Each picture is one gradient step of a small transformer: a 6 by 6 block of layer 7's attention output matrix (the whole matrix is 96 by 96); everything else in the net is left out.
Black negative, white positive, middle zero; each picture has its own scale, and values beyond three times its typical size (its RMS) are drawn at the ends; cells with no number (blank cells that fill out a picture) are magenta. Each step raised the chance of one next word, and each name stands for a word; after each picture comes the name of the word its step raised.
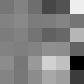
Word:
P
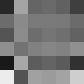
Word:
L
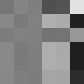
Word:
P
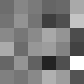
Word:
L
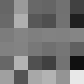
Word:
L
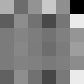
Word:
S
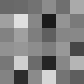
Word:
L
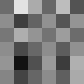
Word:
P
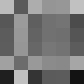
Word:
S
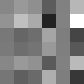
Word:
L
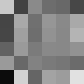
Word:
S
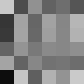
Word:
S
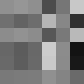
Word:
P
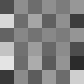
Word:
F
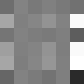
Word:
F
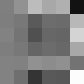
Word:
S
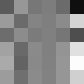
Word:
P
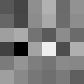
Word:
F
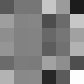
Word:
S
